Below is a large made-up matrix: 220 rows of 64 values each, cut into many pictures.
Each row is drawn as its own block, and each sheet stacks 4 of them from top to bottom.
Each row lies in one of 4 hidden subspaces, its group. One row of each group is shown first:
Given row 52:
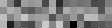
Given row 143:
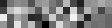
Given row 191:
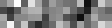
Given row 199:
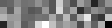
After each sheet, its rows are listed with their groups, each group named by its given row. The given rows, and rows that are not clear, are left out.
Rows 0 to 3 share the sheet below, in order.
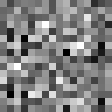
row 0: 199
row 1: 191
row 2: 52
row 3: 191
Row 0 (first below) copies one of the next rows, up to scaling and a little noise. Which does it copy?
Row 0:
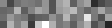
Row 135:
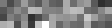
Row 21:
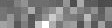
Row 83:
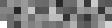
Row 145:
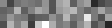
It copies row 145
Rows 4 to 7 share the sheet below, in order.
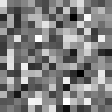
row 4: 143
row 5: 199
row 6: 191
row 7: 52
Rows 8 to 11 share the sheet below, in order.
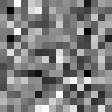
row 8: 191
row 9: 191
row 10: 52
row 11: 199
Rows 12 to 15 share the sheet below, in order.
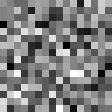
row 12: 199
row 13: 52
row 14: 191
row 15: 52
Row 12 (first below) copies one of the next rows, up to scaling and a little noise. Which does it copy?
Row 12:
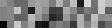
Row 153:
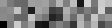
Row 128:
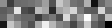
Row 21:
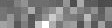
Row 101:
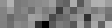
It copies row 153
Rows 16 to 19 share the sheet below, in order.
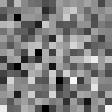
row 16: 143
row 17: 143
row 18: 52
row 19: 199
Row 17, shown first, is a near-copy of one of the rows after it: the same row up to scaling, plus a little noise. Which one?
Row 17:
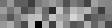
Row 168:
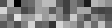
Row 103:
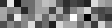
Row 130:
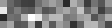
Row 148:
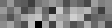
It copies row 148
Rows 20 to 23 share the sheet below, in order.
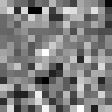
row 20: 191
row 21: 199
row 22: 199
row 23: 143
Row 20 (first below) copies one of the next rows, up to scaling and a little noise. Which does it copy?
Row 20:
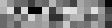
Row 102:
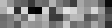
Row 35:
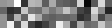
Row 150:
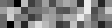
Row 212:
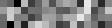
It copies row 102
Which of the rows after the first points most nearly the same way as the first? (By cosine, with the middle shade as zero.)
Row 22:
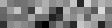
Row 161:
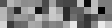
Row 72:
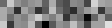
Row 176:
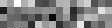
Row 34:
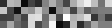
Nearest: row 176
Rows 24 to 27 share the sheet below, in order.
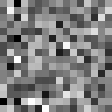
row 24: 191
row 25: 52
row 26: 191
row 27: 143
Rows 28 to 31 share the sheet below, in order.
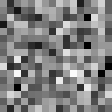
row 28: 52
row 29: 52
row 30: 191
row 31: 191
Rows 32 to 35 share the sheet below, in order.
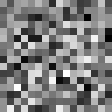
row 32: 52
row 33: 191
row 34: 52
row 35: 191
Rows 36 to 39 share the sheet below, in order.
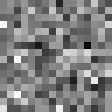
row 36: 199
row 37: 52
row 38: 143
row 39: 52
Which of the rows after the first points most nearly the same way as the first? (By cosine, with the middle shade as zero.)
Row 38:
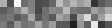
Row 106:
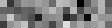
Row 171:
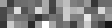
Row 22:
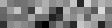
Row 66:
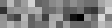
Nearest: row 171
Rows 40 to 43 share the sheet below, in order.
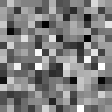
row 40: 199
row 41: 143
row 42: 199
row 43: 143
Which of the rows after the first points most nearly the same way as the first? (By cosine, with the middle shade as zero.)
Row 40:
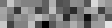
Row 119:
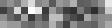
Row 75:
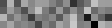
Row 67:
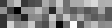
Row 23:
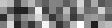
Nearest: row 75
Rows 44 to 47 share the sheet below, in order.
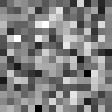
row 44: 199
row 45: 199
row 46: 52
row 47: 143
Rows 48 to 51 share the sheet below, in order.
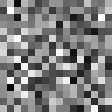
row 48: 191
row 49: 52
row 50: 191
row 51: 143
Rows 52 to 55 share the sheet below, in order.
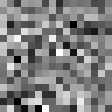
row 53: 52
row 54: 191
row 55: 143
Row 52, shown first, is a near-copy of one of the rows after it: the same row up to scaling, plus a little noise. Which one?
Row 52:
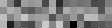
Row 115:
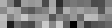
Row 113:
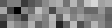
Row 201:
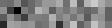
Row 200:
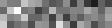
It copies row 115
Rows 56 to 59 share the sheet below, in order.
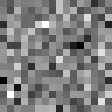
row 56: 199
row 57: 191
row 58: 199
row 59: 191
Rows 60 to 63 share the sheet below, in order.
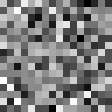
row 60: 52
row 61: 199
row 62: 199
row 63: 143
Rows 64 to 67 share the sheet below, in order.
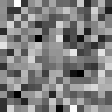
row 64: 191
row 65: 199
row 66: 191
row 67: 52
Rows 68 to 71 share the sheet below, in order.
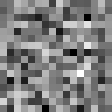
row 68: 52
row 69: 52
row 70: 191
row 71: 143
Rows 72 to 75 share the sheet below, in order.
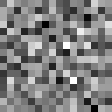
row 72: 199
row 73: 52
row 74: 52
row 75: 143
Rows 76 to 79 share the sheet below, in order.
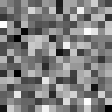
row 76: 199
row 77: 52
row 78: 143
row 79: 199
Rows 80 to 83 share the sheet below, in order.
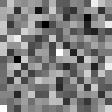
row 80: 199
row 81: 52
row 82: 191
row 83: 199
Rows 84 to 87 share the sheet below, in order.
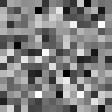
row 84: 199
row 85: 143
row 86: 52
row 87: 199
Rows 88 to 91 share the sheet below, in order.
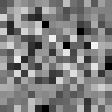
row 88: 143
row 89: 52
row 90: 191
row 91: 199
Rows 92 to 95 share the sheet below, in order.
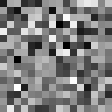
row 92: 52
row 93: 52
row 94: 143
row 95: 191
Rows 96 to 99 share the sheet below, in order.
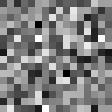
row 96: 143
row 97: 199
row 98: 52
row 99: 143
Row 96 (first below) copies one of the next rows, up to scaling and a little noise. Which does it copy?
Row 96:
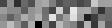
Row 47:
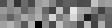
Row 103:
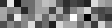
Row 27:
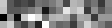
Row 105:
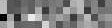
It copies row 47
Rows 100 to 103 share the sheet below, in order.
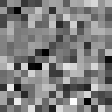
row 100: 52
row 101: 199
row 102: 191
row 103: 143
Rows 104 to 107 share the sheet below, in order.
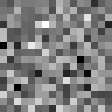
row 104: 199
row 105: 143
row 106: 52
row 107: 143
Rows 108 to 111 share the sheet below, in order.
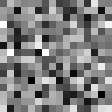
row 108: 199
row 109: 143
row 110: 143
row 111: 199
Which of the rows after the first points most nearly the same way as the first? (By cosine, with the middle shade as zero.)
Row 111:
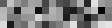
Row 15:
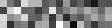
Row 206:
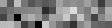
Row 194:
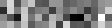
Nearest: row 194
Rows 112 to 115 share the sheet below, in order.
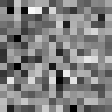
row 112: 191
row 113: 52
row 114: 52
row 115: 52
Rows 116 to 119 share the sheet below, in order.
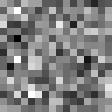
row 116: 52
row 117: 52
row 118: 191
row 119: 191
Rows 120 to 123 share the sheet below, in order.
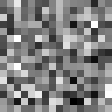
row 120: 143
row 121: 199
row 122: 52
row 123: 191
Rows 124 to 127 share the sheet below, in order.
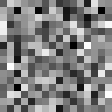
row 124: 199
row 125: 143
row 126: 191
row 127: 191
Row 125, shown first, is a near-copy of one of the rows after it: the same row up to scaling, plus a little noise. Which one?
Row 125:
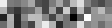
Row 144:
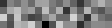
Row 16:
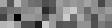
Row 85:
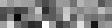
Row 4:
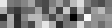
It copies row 4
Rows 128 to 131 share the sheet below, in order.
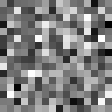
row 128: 199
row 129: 199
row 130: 143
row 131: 191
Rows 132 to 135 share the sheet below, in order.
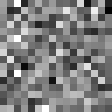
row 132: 191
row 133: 52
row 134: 143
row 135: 199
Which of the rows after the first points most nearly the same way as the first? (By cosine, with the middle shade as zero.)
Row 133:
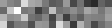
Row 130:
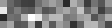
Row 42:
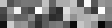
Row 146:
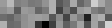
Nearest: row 146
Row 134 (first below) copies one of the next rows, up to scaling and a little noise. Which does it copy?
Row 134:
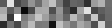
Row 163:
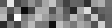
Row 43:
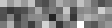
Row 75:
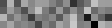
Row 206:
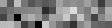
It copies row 163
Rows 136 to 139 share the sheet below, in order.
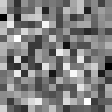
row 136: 143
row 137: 52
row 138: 191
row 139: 52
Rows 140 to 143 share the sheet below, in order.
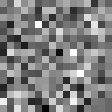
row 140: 143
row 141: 52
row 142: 191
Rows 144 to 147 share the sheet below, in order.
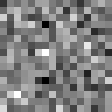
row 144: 143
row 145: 199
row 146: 199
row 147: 52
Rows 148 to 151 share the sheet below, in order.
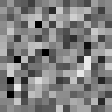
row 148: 143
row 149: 199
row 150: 191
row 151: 191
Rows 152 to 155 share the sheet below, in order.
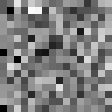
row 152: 191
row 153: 199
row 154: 191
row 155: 199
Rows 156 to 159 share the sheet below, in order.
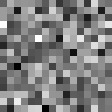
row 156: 199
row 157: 199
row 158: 52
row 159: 143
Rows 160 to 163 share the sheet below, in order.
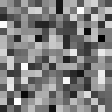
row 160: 199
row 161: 199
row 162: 191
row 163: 143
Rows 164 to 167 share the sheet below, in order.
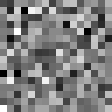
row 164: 191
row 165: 191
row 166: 143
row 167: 199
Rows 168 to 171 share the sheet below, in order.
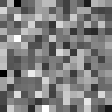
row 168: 143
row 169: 52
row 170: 143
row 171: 199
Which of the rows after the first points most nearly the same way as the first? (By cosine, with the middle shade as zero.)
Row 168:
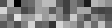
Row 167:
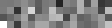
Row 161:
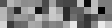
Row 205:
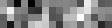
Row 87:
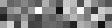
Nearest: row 161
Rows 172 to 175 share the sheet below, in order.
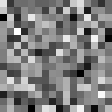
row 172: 143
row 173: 191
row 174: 191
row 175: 143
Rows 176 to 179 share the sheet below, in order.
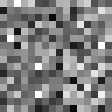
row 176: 143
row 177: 191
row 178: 199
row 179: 199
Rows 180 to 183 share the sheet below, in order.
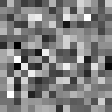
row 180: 52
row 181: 143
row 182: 191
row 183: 191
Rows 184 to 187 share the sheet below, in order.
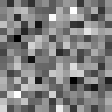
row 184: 143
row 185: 52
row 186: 143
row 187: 52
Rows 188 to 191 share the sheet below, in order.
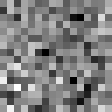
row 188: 191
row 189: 199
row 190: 52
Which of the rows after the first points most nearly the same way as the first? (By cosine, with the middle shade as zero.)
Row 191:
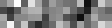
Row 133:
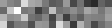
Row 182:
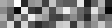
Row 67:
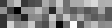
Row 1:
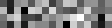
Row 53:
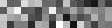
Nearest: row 182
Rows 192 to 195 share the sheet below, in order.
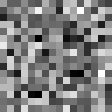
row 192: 199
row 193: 199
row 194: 191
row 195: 191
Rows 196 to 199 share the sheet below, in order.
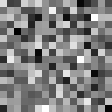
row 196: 52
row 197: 143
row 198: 52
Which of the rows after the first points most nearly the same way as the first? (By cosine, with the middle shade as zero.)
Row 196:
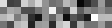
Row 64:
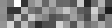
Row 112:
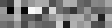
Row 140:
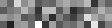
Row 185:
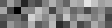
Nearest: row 140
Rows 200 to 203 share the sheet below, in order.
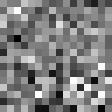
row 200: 52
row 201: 52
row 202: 143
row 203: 199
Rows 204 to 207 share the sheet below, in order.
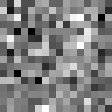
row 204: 191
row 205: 191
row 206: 143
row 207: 199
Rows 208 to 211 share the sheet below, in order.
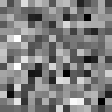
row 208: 52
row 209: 52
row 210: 52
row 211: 191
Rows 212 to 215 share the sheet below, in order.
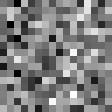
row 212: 191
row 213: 52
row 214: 143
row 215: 143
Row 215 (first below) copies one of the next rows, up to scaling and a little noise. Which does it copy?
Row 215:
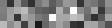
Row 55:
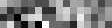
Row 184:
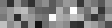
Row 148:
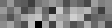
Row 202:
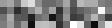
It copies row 184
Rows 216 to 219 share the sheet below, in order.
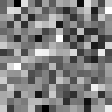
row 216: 191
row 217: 199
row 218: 52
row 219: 199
